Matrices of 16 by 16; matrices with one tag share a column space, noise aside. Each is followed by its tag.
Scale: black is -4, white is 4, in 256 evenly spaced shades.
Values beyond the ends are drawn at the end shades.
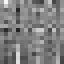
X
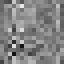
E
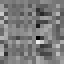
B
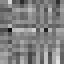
X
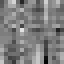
X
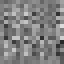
B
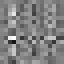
B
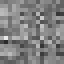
B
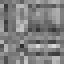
E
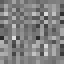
B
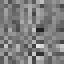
E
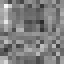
E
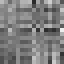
X
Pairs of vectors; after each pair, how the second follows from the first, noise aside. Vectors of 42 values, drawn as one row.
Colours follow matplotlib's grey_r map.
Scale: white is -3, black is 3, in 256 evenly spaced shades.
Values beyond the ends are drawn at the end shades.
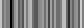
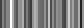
negated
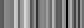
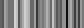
copied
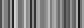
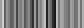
shuffled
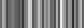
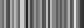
shuffled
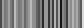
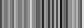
copied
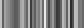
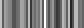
copied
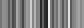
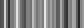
shuffled
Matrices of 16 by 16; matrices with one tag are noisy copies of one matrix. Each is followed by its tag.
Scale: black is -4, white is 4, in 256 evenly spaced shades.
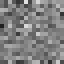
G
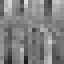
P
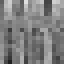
P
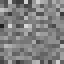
G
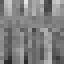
P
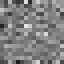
G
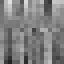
P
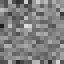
G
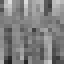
P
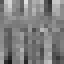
P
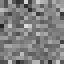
G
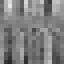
P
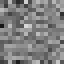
G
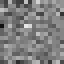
G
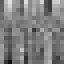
P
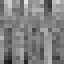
P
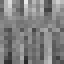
P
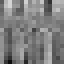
P
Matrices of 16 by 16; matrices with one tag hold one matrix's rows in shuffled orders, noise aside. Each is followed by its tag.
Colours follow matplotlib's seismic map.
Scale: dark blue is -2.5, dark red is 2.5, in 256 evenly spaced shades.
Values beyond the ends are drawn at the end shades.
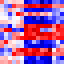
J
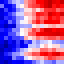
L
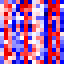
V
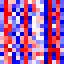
V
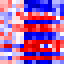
J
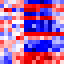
J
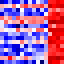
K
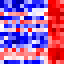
K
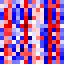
V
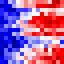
L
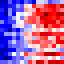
L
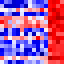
K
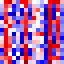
V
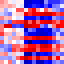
J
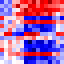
J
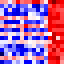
K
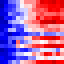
L
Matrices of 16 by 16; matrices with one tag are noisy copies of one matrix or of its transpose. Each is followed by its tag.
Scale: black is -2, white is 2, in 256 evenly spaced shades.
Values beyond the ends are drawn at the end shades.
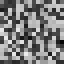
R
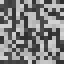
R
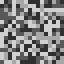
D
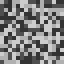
D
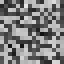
R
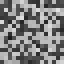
D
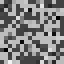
D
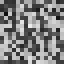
R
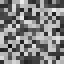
D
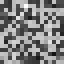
D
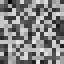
D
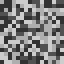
D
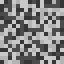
D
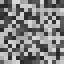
D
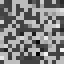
D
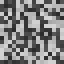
R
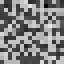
D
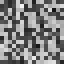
R
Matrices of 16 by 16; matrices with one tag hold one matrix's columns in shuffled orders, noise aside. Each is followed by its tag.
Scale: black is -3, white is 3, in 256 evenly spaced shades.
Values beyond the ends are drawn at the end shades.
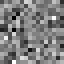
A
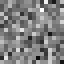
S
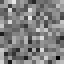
S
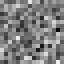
A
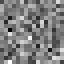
A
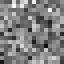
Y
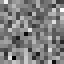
S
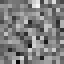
Y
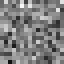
Y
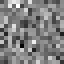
Y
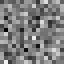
A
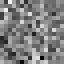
S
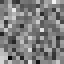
S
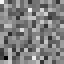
S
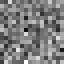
A
